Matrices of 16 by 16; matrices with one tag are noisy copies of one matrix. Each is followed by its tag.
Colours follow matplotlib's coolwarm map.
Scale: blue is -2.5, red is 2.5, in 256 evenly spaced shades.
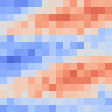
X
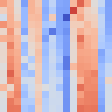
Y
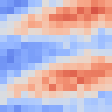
X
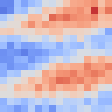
X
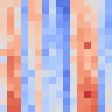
Y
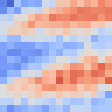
X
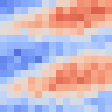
X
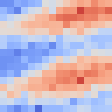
X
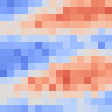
X
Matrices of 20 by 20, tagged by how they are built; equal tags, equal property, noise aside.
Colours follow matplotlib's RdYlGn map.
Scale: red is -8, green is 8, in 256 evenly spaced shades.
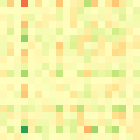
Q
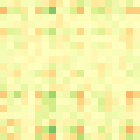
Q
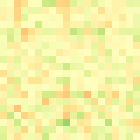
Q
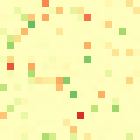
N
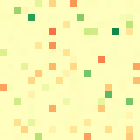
N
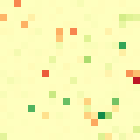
N
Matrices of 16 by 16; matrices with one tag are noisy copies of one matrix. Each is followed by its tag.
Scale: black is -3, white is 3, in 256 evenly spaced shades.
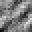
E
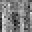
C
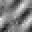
E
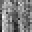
C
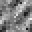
E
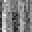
C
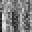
C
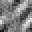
E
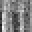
C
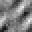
E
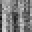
C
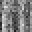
C
